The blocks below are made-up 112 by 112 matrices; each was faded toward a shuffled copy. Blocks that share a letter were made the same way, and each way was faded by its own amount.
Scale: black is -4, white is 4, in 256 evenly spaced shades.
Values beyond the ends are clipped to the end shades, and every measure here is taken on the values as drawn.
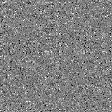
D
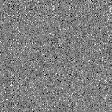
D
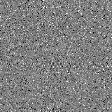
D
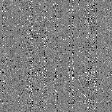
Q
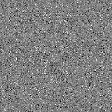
D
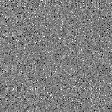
D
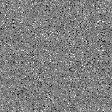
D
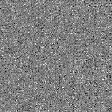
D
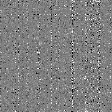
Q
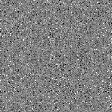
D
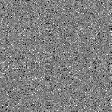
D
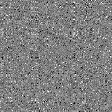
D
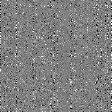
Q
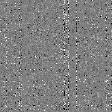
Q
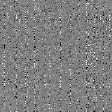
Q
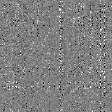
Q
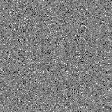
D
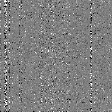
Q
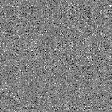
D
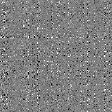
Q
